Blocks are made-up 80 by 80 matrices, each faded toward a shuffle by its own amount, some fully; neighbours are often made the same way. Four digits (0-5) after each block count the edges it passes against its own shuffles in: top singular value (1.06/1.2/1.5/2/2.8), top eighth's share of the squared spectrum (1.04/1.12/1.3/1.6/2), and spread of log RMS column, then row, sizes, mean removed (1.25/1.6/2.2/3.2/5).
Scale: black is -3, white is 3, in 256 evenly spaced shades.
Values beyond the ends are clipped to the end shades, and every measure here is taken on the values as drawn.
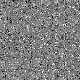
3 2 1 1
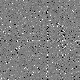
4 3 1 1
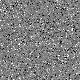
0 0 0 0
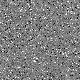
0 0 0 0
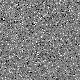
0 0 0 0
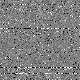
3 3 0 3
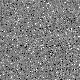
2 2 0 0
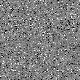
3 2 0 1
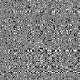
4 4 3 3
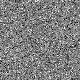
0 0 0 0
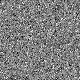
0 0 0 0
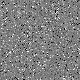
2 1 0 0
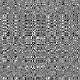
5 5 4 3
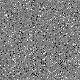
3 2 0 0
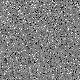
2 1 0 0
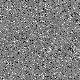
1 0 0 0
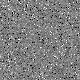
0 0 0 0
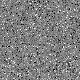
0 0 1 0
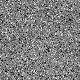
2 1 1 0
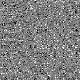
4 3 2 1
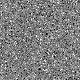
2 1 0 0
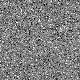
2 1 0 0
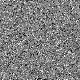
2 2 0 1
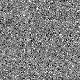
3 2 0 1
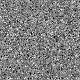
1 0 0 2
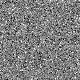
0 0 0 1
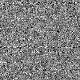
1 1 0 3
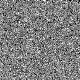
0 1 0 1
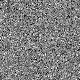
0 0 0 1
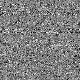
1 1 0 3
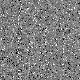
1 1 2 1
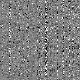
2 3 3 2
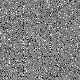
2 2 2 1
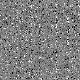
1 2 2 1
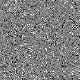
1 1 2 1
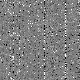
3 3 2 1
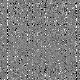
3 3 3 2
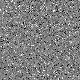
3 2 0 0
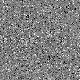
3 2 0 0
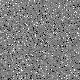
3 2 0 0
